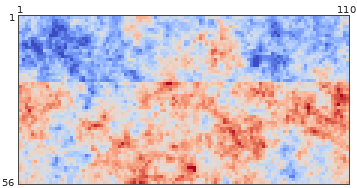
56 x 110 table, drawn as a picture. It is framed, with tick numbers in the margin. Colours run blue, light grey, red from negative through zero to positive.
The top left is the ninth with the lowest average. The bottom part is higher, past a seam about 40% of the way down. No regular stripes run through it. Overall the values sit about 50% of the way up the scale.
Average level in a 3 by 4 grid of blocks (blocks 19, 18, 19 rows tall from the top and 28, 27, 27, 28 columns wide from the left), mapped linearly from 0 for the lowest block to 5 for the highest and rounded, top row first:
0 2 3 1 | 3 4 4 5 | 3 5 5 3
